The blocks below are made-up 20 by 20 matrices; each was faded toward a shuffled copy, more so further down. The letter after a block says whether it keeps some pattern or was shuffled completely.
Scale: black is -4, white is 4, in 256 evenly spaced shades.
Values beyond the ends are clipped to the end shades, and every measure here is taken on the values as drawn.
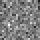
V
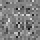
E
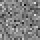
V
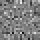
E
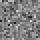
V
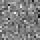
V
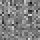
E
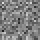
E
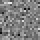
V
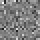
E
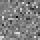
V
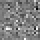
E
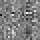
E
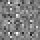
E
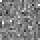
V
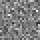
V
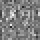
E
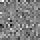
E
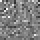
V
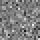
V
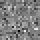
V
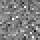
V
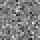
V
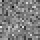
V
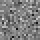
V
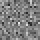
E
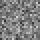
V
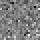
V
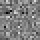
E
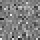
E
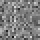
E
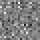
E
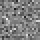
V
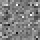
E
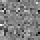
E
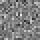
V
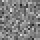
V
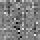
E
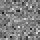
V
